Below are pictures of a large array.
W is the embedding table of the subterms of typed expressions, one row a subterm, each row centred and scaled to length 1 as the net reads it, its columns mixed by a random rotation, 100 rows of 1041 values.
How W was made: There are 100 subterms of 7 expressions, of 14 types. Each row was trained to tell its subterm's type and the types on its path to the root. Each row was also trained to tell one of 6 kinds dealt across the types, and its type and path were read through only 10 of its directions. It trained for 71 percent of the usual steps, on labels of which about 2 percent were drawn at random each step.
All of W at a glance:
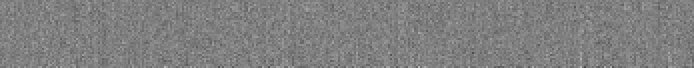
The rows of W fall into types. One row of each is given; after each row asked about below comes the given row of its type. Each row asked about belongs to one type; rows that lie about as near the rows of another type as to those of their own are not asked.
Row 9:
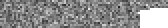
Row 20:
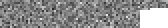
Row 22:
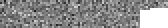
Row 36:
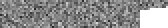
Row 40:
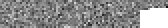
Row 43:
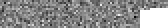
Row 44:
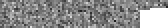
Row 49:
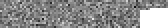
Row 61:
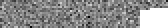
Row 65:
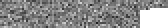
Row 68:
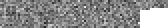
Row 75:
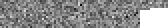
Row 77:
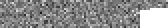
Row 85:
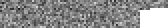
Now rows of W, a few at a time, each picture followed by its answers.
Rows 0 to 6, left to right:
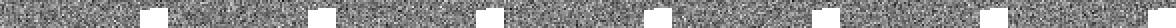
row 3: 49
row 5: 22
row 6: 20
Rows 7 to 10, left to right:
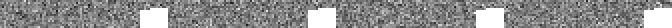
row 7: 68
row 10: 49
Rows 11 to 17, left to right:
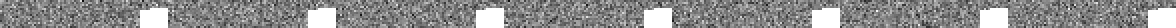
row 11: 49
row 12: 49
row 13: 49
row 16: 9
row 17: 77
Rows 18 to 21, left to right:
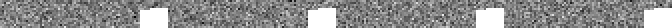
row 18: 43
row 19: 20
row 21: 20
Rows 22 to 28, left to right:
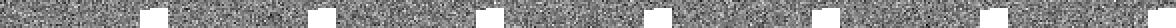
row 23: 85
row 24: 22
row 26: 85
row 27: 61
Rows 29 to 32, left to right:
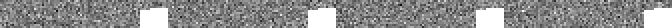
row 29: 20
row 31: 9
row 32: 49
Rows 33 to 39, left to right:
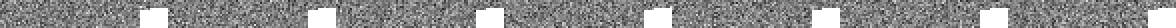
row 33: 75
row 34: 9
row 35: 43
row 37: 75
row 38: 40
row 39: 20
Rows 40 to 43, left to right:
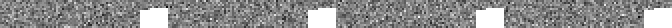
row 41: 68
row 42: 22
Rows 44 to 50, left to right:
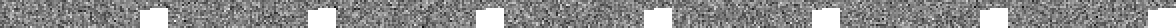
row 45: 40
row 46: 85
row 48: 61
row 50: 61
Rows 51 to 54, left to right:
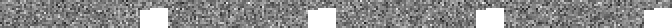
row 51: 20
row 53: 77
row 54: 85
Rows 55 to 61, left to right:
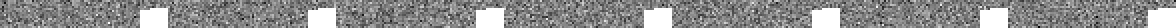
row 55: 43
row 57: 68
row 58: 75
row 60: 75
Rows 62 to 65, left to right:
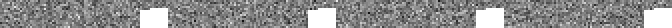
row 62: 40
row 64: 75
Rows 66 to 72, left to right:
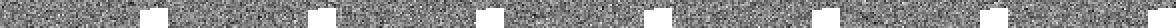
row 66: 43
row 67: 44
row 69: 36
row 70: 43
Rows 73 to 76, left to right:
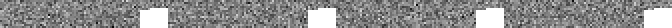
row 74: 40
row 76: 9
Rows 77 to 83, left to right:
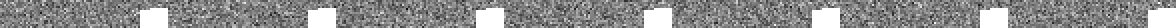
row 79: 9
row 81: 61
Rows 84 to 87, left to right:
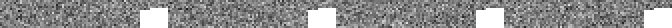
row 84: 36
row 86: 65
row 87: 40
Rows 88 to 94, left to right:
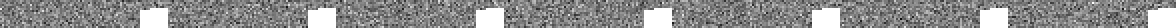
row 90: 22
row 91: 22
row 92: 75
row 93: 40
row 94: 9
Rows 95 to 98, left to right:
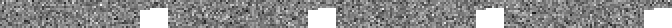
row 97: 43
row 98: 44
